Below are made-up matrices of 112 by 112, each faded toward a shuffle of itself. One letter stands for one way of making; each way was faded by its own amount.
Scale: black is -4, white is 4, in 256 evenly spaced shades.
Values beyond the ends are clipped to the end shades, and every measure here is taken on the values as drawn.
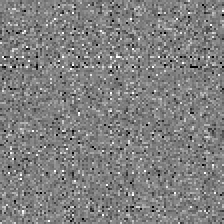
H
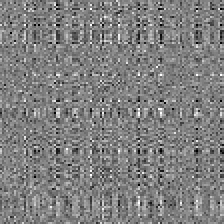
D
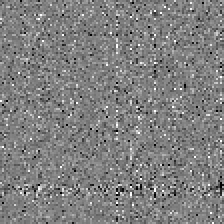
H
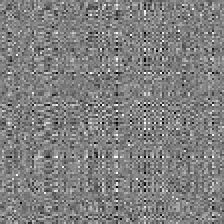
D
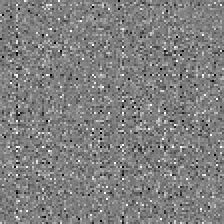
H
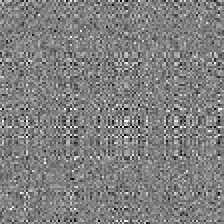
D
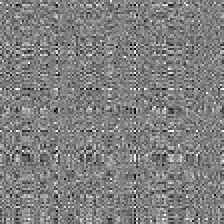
D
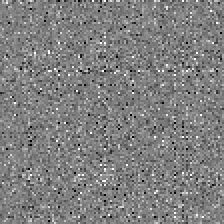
H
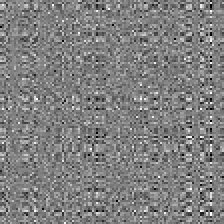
D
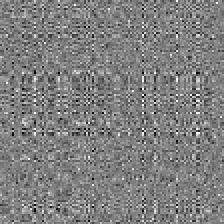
D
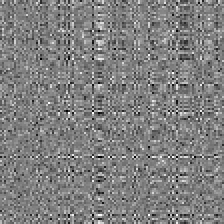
D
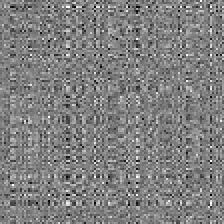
D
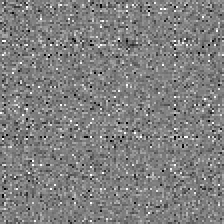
H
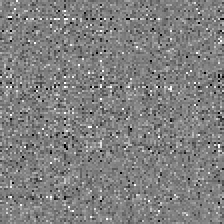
H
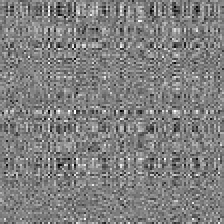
D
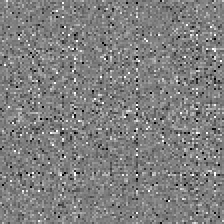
H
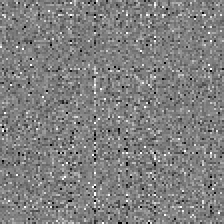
H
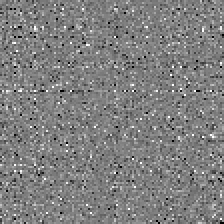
H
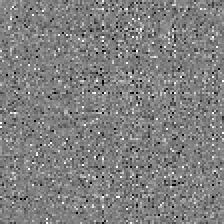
H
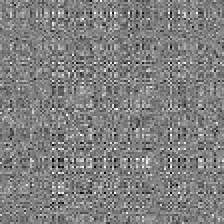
D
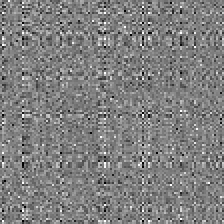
D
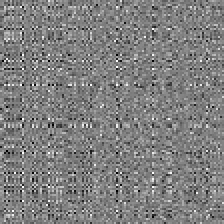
D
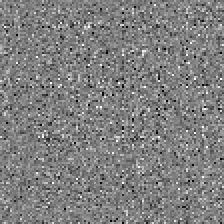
H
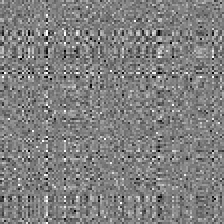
D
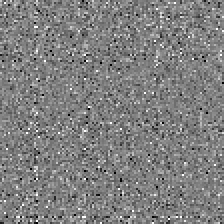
H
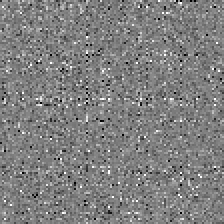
H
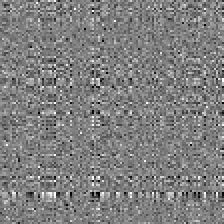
D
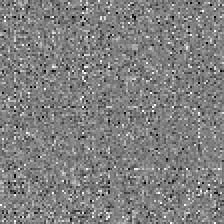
H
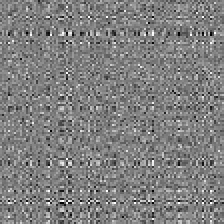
D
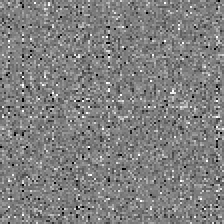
H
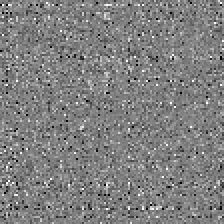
H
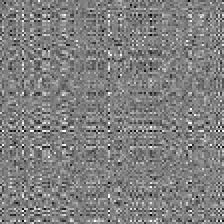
D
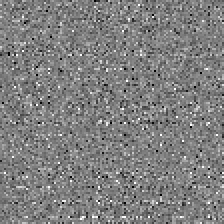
H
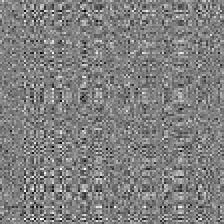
D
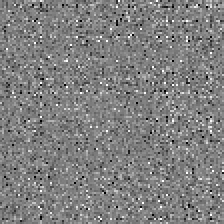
H
